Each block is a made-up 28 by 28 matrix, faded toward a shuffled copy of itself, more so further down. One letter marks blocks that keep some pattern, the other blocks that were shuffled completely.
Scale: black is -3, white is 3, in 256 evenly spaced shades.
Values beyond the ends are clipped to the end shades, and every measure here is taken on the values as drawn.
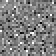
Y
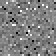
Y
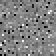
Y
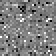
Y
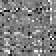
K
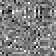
K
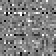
K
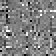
K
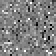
Y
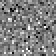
Y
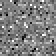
Y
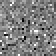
Y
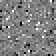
Y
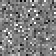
Y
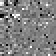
K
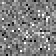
Y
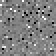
Y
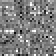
K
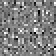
K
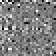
K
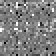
K
